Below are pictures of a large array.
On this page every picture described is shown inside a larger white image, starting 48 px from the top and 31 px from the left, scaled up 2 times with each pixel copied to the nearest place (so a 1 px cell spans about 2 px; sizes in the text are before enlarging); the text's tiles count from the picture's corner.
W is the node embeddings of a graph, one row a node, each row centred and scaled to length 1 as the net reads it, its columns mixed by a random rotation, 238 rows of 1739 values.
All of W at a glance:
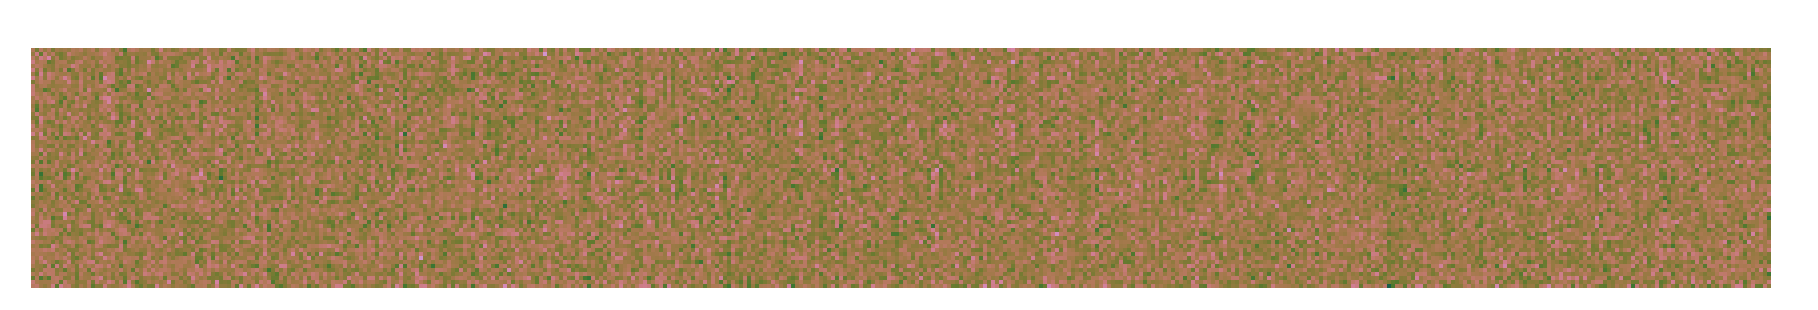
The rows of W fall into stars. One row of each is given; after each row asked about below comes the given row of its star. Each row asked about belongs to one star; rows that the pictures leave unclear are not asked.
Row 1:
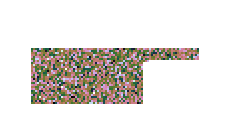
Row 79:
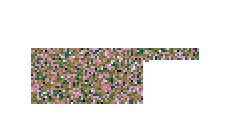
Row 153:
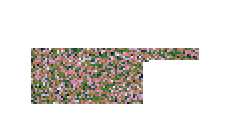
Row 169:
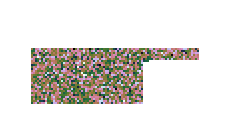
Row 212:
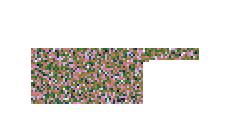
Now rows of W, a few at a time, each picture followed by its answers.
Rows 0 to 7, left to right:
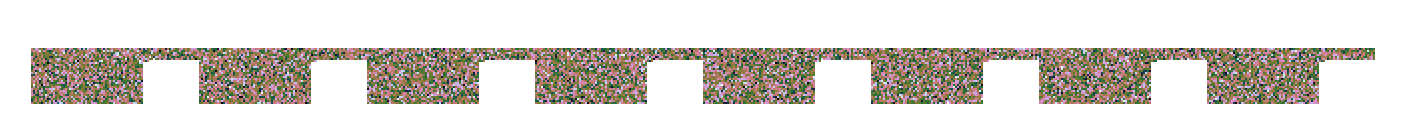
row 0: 153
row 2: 169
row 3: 153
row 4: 1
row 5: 1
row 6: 79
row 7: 79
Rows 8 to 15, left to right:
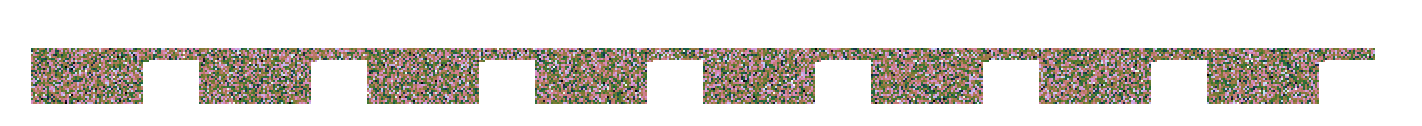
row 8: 212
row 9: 169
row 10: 212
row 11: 169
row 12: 169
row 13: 153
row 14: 79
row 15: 153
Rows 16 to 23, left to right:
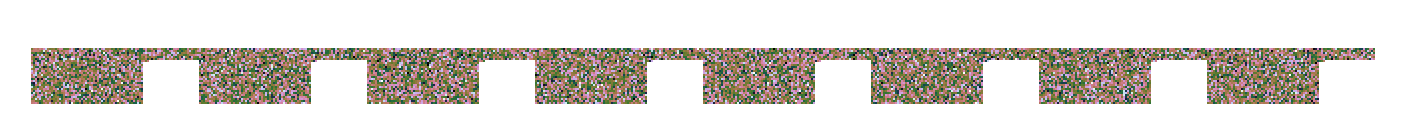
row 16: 79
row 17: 153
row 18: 212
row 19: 153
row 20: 169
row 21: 153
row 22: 212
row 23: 79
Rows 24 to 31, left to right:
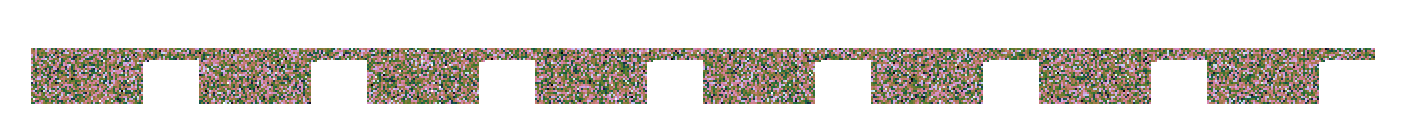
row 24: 212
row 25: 153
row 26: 169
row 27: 212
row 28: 212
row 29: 169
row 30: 79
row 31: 79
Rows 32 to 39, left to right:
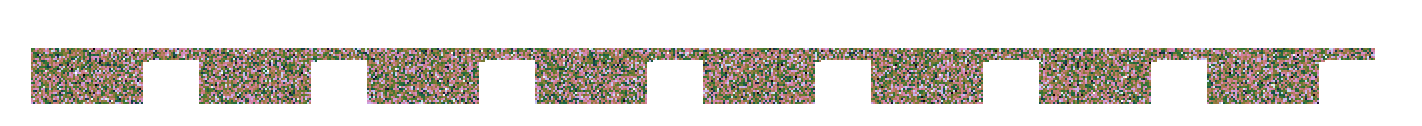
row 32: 212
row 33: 212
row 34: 79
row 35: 212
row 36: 169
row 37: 79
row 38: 1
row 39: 153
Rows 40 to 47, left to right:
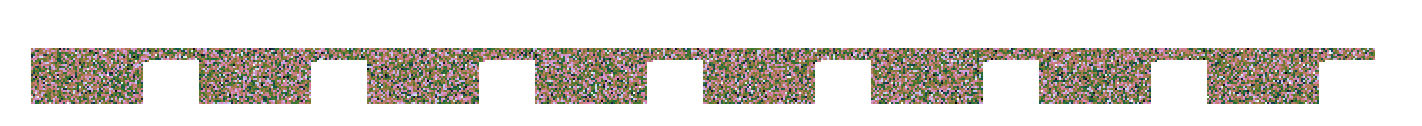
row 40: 79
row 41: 153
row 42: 79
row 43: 79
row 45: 79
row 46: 169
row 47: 212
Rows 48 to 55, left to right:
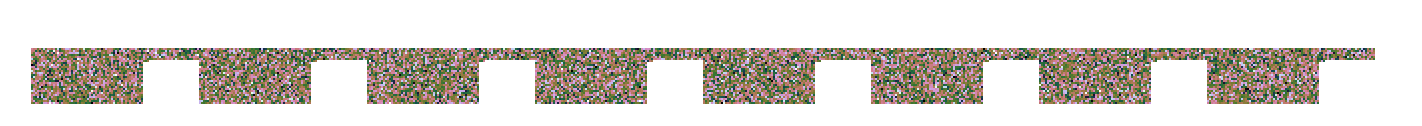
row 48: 169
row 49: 79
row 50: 169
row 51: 1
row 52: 212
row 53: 169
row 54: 79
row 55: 212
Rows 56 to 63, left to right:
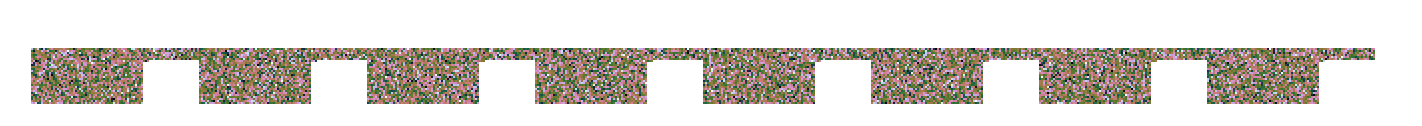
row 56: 169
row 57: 212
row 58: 169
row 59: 153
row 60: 153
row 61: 1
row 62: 79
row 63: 153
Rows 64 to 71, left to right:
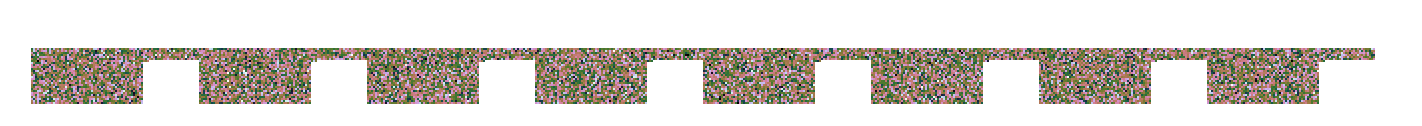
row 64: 79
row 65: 1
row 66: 212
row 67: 169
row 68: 153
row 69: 212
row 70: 212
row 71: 212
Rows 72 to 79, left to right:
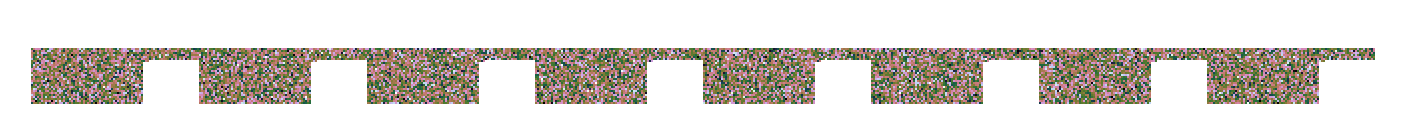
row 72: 169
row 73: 212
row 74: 153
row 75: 153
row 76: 153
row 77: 153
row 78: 169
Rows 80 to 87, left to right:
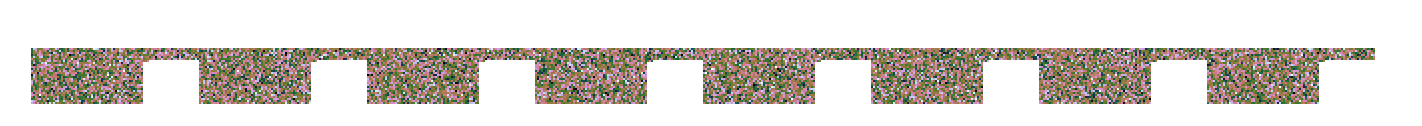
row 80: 79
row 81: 79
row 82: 153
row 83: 212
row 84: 153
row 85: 153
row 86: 79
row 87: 169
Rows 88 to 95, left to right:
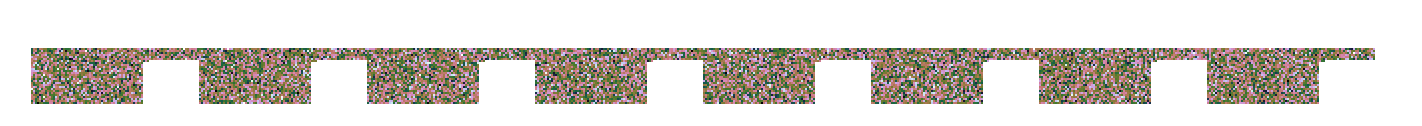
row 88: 1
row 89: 212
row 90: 169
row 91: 169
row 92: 153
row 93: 1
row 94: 212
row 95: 79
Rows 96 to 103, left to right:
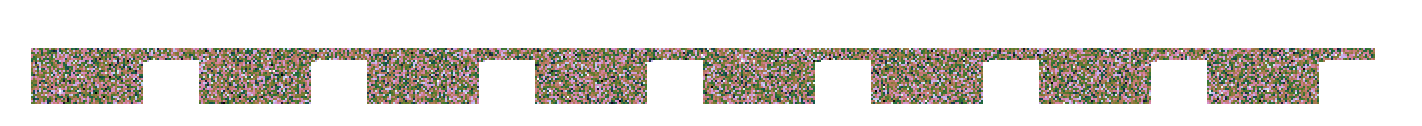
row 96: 153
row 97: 1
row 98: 153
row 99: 169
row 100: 153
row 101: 212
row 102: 79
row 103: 79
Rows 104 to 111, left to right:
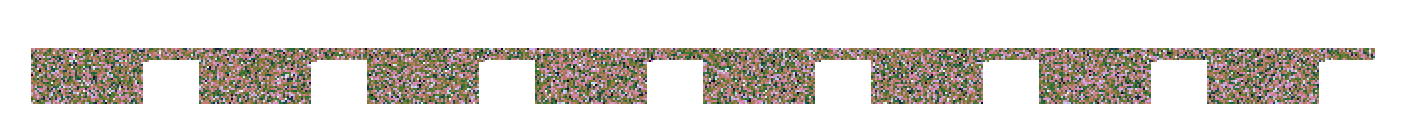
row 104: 79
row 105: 1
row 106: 153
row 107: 153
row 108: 212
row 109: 212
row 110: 153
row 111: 1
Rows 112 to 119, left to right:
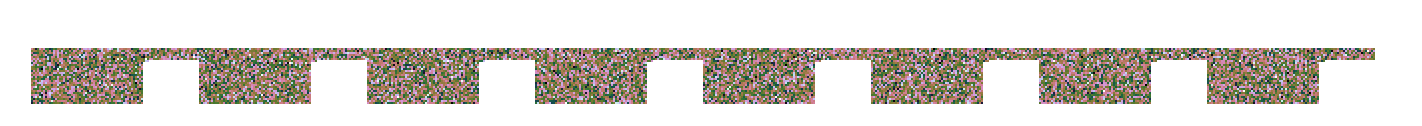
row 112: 1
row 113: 212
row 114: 1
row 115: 153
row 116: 212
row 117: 212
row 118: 169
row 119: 79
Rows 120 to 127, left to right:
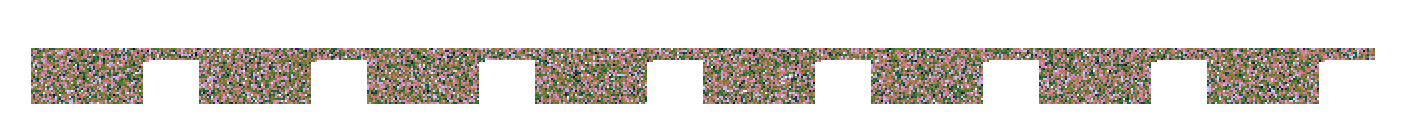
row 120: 1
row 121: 1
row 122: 1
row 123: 169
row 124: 1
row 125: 1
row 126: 212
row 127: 1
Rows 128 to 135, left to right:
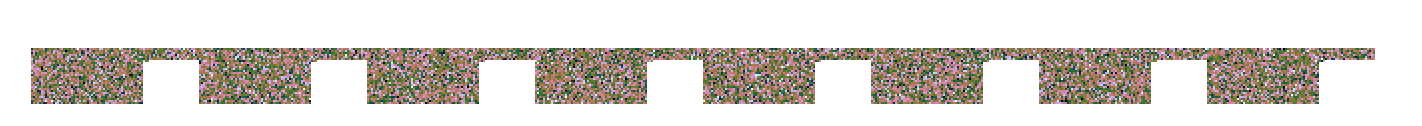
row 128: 1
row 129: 1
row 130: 153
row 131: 1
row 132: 169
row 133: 1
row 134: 212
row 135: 153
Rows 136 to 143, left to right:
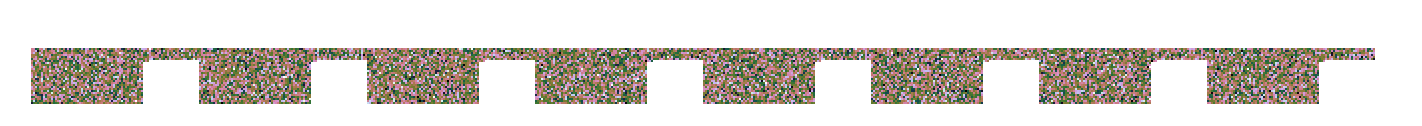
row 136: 1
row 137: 1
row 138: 79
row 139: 212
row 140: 1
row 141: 212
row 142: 1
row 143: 1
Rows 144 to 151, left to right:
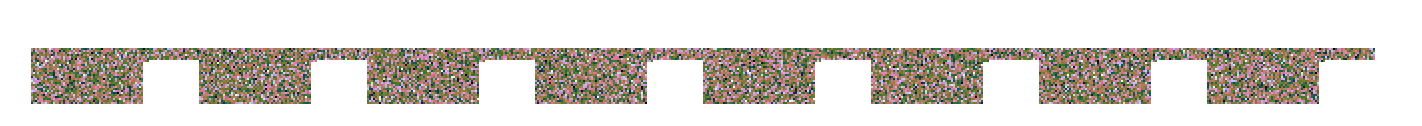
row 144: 169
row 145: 212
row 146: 1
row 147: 212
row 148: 1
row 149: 1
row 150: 212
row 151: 153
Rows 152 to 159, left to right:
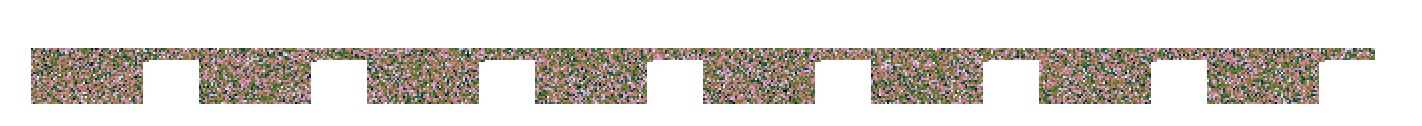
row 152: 212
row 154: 79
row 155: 1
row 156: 212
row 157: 153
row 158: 1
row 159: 212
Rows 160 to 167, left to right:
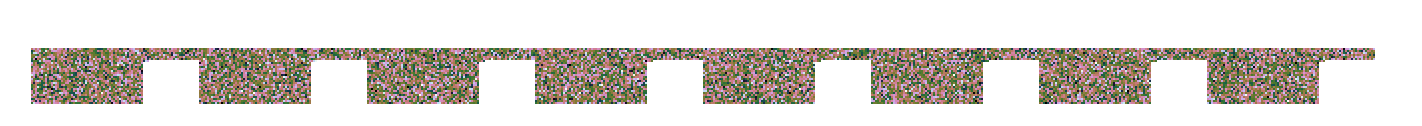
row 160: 169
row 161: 1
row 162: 1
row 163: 153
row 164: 169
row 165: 79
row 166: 153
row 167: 212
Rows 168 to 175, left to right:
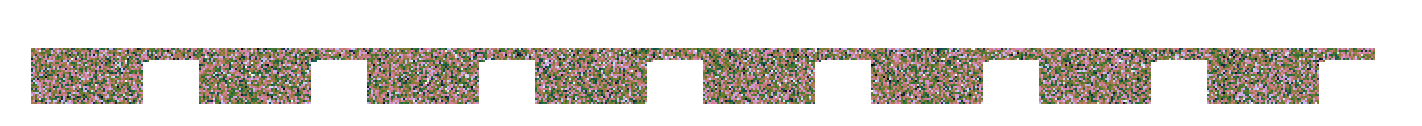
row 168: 79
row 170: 153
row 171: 79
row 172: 212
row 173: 169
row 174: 79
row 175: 212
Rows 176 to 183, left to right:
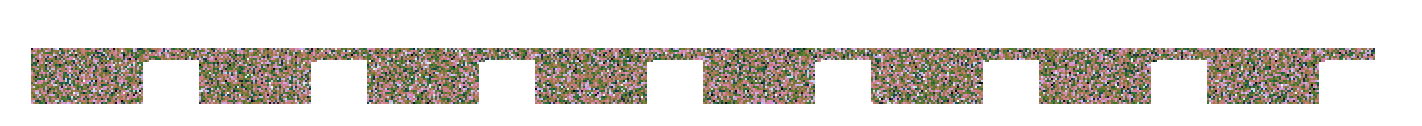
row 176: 79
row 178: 169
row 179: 212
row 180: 1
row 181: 79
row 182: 212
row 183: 1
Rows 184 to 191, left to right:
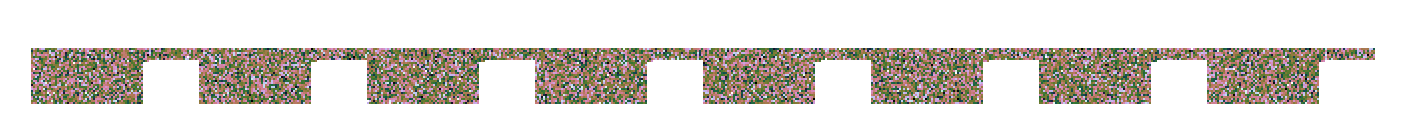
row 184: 1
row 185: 169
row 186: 79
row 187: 1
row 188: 169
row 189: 212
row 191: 1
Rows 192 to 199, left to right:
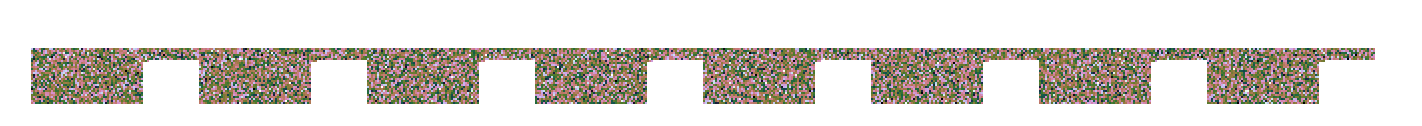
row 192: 153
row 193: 79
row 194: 1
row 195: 79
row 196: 1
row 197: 79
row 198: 153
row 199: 1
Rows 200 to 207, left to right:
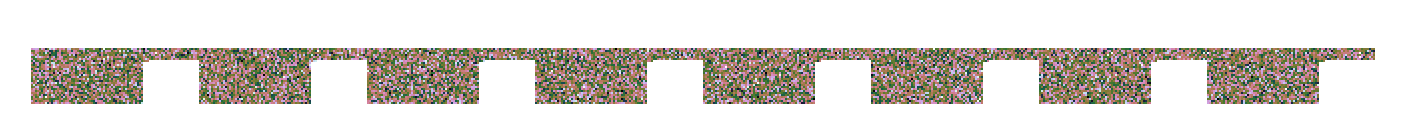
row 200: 169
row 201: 1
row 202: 79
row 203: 212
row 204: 79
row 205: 153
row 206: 79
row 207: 79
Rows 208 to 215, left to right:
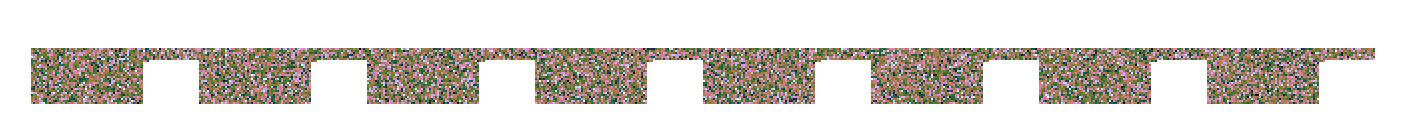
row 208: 212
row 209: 169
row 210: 169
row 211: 79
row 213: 169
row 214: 79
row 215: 1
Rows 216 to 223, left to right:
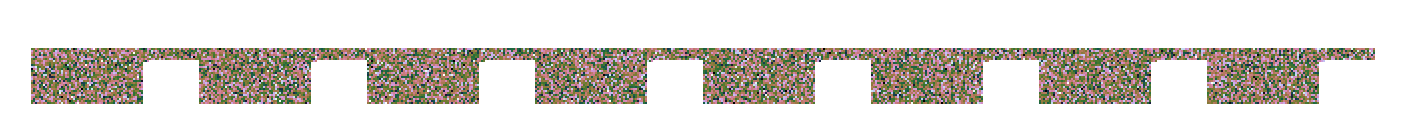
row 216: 153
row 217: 212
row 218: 79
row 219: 153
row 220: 212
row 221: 79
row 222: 1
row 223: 1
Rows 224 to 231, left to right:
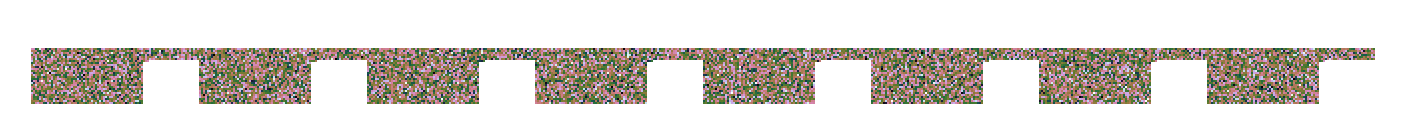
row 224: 1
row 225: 153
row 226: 79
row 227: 169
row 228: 153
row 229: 1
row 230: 1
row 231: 153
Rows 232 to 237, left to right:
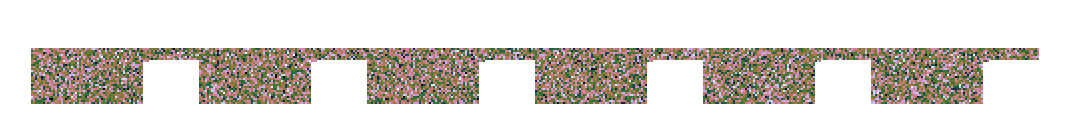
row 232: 79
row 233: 169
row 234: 79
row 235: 1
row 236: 1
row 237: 79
